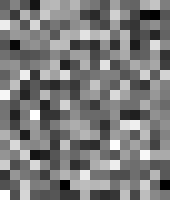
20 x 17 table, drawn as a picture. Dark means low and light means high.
Histogram: bell-shaped. Seam: none. Slope: none. Odd rows or columns: none. Grain: fine. Average level on the scale: 50%.
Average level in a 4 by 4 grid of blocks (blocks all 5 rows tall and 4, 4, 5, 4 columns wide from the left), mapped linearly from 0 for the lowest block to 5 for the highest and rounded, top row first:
2530 | 2243 | 3223 | 4043
